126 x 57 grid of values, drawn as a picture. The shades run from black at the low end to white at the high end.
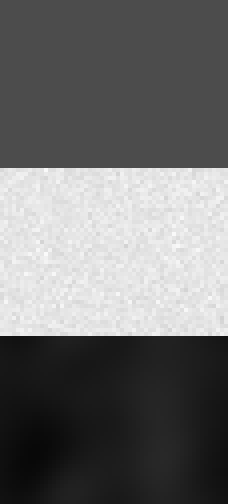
The table splits into 3 rows of 1 panel. Panel 1,1: low, flat. Panel 2,1: very high, fine-grained, faint in contrast. Panel 3,1: very low, smooth, faint in contrast.
